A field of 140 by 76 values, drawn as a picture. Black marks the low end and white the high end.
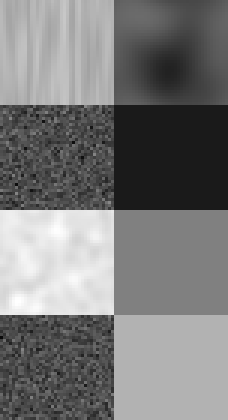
It is made of 4 by 2 panels. Panel 1,1: high, streaked downward, faint in contrast. Panel 1,2: low, smooth. Panel 2,1: low, fine-grained. Panel 2,2: very low, flat. Panel 3,1: very high, blotchy, faint in contrast. Panel 3,2: middling, flat. Panel 4,1: low, fine-grained. Panel 4,2: high, flat.
